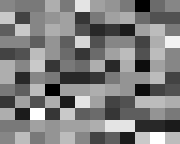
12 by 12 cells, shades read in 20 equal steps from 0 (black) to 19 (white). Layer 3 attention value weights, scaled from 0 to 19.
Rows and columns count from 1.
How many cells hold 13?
13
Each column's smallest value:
4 2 6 0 2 3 3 3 2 0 3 2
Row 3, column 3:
10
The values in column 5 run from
2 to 15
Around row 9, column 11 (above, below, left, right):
5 11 14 13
